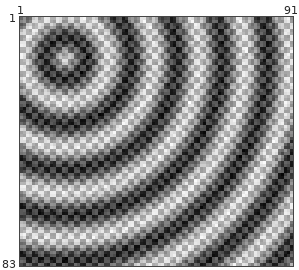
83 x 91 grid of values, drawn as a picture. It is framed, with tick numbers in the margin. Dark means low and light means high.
Ninth with the highest average: top left. Average level on the scale: 50%. Mirror symmetry: none. Rings: centred on the top left.
